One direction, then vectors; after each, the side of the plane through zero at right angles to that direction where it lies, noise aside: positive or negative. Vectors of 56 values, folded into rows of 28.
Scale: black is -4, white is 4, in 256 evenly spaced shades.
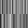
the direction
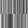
negative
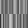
positive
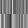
negative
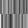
negative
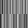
positive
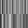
positive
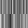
negative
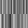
negative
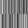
negative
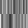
negative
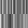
negative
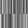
negative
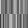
positive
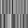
positive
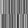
negative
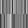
positive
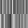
negative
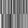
negative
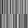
positive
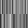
positive
